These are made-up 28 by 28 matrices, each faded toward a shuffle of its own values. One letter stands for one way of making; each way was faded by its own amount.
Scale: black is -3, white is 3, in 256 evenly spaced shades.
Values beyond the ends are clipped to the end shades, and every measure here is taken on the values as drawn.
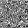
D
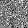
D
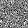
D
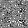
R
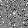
R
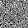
D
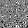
R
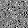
R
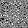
R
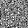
D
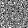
D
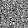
D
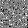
R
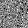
D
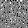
R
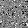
R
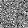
D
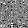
R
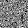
D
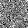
D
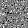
R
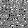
R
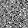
D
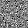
D
